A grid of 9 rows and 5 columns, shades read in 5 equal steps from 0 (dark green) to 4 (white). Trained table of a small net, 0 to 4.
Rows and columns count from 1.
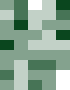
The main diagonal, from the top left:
2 1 3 3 3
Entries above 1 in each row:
3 3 4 4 4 5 3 4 4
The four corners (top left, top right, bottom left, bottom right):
2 0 2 4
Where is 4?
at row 1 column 3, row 8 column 5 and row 9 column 5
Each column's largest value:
3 3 4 3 4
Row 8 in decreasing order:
4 3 2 2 1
